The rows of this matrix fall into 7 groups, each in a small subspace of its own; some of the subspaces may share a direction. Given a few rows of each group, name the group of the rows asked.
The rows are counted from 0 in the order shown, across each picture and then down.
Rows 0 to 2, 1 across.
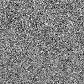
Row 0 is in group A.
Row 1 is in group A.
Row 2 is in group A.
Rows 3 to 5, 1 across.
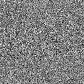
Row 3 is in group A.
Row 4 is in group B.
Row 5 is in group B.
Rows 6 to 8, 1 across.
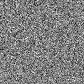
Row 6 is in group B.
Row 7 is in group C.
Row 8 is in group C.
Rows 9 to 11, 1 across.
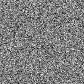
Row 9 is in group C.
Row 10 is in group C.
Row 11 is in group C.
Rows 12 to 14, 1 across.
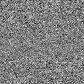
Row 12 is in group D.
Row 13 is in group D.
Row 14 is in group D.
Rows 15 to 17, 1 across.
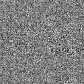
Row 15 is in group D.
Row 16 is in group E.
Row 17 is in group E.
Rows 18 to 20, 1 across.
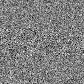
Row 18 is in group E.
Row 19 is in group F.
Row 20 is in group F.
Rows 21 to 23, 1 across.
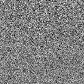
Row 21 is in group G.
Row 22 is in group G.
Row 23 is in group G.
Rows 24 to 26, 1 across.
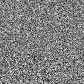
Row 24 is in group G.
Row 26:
D
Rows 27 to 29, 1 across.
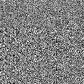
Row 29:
B
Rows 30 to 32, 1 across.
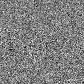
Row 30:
E
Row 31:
F
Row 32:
F
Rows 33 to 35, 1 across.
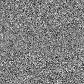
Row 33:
C
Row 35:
D
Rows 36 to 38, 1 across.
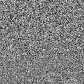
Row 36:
G
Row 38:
D
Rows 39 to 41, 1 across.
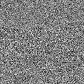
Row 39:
G
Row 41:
D
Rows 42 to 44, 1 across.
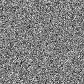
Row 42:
E
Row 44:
A
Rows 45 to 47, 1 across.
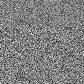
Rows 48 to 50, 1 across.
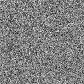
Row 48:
G
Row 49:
A
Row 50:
C
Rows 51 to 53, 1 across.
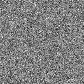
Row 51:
F
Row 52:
D
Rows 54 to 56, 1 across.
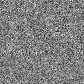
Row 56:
A
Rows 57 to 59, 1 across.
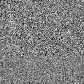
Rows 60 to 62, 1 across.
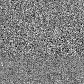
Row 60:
C
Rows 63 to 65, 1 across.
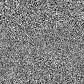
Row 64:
C
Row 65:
A
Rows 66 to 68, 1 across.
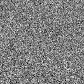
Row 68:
C
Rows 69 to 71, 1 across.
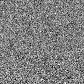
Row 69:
E
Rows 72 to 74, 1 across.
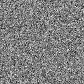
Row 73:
D
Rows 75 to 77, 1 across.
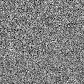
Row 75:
F
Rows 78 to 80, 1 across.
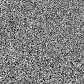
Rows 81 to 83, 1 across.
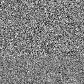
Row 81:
G
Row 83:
D
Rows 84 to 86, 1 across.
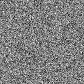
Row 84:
E
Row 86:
D
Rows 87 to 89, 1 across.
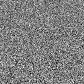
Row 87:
C
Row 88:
G
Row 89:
A
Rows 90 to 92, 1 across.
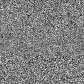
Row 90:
A
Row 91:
D
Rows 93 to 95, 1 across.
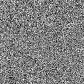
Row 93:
D
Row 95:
F
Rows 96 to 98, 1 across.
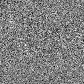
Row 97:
D
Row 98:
G
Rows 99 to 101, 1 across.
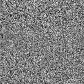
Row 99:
D
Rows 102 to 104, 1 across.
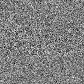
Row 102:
B
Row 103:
C
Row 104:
C
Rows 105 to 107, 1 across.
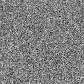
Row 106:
A
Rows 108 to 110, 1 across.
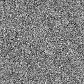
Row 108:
B
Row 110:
A
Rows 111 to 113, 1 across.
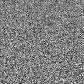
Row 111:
D
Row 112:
D
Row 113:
G
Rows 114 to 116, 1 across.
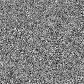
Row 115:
A
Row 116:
A
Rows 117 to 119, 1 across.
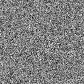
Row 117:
E
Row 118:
G
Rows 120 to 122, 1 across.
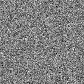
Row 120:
F
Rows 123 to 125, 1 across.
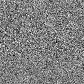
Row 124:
B
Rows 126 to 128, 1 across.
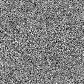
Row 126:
F
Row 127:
B
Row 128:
B
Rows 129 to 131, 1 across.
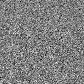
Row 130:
A
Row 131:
C
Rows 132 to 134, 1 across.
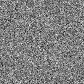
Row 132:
C
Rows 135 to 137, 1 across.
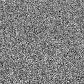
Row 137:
A
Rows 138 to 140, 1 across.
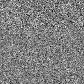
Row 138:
A
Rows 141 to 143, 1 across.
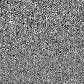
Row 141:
F
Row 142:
B
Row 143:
D
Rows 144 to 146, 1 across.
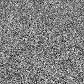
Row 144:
A
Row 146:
A
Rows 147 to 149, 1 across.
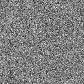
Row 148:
D
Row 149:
F
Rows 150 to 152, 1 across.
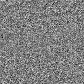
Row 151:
D
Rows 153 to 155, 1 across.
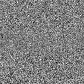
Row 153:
A
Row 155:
A
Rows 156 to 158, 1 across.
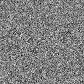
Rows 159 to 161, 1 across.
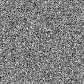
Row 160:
E
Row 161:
E
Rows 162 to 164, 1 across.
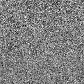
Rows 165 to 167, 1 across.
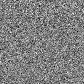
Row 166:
C
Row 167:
G
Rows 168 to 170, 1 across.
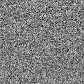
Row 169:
D
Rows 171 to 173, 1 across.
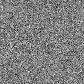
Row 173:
A
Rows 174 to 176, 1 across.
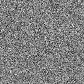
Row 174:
A
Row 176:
D
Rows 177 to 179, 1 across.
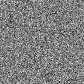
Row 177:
F
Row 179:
F
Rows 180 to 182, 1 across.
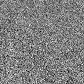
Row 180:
C
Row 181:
F
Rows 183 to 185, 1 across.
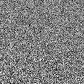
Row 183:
C
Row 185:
B
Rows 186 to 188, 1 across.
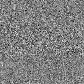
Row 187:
C
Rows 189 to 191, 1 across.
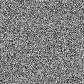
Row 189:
G
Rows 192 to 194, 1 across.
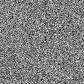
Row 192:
A
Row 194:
A
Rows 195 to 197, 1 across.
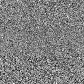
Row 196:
A
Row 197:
B
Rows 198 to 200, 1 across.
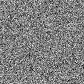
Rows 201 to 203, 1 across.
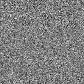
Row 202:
C
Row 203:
A
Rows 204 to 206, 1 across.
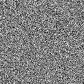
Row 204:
B
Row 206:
B
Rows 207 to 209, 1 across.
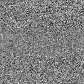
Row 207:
D
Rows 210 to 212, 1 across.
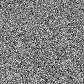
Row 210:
G
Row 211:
C
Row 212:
A
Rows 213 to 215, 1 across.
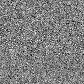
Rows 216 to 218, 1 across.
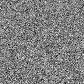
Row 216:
C
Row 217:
F
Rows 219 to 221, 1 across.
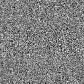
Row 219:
G
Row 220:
B
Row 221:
A
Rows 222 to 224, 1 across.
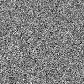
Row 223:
A
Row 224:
F
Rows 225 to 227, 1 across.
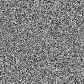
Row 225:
E
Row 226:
A
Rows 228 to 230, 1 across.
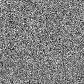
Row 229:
E
